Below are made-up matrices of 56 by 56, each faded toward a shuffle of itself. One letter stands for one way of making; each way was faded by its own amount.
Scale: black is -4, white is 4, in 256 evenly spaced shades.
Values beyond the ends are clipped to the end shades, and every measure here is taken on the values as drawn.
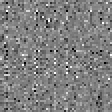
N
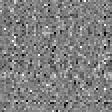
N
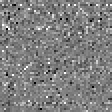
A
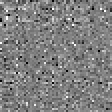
N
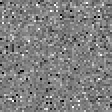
A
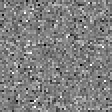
A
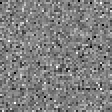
A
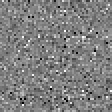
A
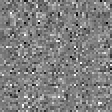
N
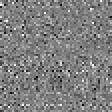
N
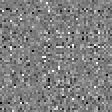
N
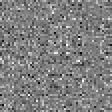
N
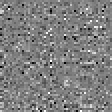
N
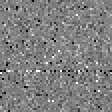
A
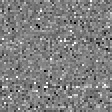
A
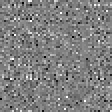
N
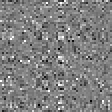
N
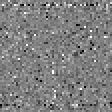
A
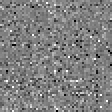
A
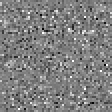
A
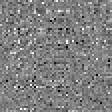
N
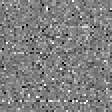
A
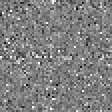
A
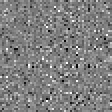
N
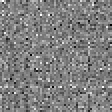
N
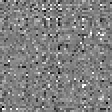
N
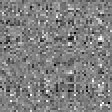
N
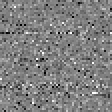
A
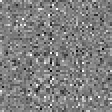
N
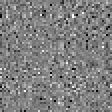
N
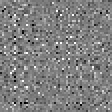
N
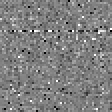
A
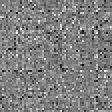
N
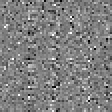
N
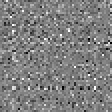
N
